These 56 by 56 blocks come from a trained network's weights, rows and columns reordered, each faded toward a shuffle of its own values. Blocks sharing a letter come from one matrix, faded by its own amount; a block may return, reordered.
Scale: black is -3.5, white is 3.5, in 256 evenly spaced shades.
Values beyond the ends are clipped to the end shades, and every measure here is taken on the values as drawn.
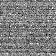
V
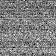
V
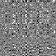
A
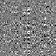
A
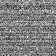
V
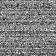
V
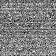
V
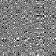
A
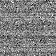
V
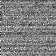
V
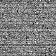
V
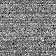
V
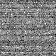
V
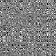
A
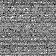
V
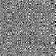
A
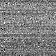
V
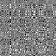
A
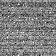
V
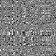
A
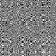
A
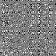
A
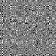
A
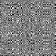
A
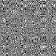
A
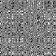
A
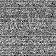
V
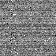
V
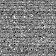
V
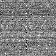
V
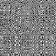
A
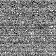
V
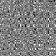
A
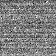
V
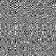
A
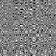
A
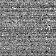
V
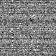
V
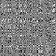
A
